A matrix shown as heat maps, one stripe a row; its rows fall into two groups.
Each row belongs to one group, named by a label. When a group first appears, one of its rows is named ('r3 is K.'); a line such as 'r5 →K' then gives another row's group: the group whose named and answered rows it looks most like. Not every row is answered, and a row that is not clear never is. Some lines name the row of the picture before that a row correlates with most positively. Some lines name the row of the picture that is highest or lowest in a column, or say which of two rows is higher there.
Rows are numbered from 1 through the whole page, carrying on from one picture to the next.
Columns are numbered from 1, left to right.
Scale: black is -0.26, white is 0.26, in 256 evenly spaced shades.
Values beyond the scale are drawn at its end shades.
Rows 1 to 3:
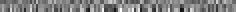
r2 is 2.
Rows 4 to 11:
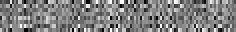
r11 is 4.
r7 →4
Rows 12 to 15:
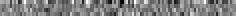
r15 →2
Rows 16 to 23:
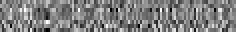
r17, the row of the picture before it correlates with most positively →12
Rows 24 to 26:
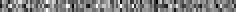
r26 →4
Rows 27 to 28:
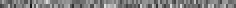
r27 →4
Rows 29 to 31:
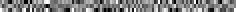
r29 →4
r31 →2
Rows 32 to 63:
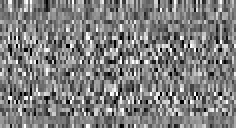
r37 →2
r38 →2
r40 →2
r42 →2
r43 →2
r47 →2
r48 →4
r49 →4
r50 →2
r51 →2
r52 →4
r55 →4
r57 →2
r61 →2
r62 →2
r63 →2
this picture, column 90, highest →60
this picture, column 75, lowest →45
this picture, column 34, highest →39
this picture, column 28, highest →54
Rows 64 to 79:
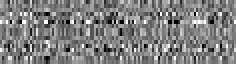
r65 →2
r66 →4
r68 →2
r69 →2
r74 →4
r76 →2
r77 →4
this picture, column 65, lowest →69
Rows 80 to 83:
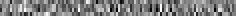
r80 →2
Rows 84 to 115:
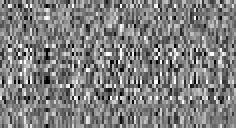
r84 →2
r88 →4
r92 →2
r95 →4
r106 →2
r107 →2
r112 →4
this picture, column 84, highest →99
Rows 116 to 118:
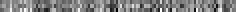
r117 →2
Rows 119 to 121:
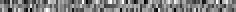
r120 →2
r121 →4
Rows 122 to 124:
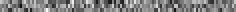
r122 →2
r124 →4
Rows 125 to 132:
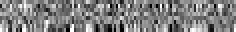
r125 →2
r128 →2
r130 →4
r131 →2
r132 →2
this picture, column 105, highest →126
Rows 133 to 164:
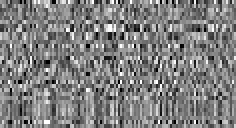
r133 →4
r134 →4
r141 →2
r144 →2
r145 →2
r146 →4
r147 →2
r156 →4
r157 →2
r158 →4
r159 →4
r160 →4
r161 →4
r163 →4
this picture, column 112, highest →140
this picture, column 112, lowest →148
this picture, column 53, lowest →147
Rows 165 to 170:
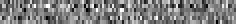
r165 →2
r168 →2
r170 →2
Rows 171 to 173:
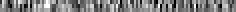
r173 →4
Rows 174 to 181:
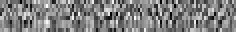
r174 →4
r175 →4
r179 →4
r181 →2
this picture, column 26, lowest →178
